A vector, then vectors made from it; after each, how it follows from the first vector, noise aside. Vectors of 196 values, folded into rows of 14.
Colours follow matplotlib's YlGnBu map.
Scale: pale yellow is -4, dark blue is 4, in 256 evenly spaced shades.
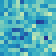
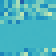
partly zeroed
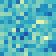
sign-scrambled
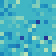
partly zeroed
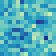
copied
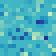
partly zeroed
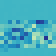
partly zeroed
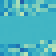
partly zeroed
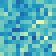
sign-scrambled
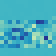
partly zeroed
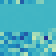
partly zeroed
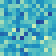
sign-scrambled
